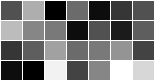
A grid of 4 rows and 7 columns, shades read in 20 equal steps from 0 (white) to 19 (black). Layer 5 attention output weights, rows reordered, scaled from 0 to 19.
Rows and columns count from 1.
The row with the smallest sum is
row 4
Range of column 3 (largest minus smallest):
18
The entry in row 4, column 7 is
3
